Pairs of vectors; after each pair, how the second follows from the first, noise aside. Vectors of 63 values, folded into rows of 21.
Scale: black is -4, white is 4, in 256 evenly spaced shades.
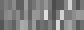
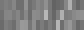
shrunk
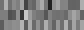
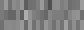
shrunk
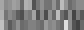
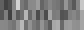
reversed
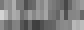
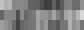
reversed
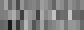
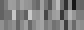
reversed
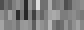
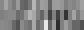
reversed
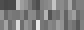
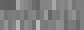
shrunk
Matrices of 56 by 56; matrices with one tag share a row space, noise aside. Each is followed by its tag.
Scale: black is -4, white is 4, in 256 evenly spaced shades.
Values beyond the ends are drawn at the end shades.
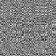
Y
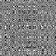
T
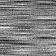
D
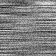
D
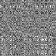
Y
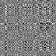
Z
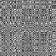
Y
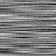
D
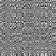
Y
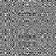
T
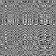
Z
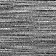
D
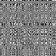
Y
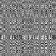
Y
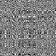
T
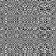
Z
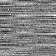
D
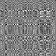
Z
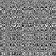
Y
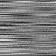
D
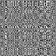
Z
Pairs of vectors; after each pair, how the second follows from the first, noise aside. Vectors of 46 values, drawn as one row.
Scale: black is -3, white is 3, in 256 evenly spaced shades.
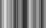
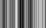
reversed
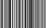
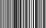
reversed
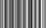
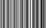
negated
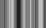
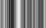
negated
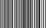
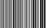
negated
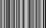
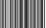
negated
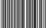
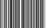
reversed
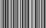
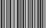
reversed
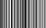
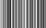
negated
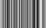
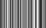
negated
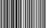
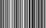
reversed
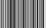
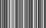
negated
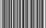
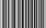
reversed
